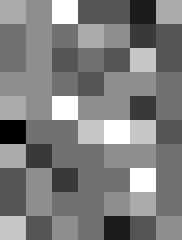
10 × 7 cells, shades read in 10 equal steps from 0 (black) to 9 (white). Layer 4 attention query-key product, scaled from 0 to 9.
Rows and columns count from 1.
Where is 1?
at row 1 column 6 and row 10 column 5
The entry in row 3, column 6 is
7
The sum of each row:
33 29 29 31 36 34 30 31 31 28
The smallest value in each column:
0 2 2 3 1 1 3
